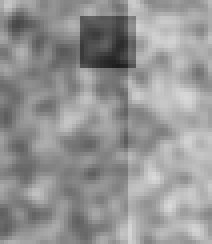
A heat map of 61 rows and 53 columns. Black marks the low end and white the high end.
Odd patch: lower, in the top middle. Roughest part: top middle. Seam: vertical, 60% of the way across, the right part higher. Ninth with the lowest average: top middle. Average level on the scale: 60%. Grain: blotchy.
